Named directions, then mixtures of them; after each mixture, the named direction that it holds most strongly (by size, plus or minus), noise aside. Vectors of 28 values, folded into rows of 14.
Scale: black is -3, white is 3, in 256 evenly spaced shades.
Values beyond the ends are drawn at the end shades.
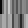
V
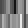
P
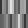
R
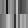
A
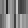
A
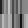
V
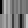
V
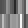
P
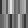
R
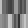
R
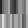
P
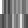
V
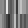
A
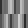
R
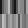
P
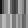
P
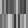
A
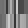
A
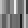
P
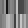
A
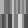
V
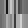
A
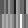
P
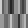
R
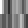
V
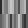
R
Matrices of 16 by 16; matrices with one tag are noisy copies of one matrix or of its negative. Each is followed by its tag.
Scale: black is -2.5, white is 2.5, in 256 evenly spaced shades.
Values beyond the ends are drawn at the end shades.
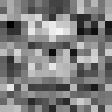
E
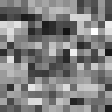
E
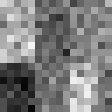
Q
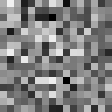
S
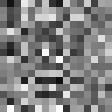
S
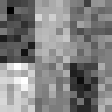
Q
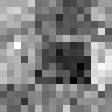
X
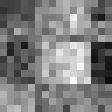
X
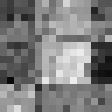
X
